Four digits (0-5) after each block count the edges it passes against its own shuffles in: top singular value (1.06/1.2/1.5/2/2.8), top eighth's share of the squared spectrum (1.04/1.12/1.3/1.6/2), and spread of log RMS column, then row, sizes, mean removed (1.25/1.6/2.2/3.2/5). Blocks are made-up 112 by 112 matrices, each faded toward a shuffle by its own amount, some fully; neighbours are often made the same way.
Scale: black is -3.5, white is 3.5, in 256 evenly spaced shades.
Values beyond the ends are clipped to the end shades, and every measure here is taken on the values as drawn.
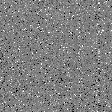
3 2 1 0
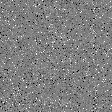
2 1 0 0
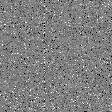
3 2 1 0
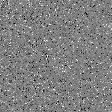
2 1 0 0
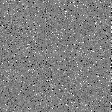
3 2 1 0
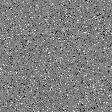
0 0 0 0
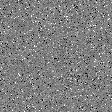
1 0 0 0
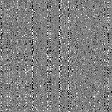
5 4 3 2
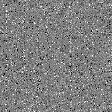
3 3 2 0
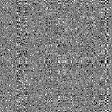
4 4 3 3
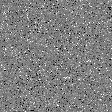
0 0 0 0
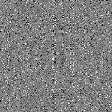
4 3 2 1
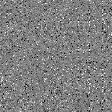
3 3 2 0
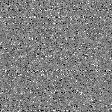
1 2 0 3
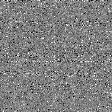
1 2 0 3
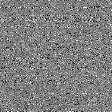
1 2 0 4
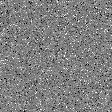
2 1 0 0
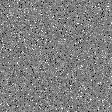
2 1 0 0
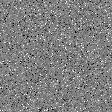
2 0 0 0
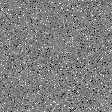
0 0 0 0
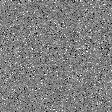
0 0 0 1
